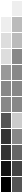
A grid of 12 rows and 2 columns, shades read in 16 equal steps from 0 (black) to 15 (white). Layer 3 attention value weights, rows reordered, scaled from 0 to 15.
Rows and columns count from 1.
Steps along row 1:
down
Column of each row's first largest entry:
1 1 1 1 1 1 1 2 2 2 2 2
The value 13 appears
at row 3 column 1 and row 4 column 1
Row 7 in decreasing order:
8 8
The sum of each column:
92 103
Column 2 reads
14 11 11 8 8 8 8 12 8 6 4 5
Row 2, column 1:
14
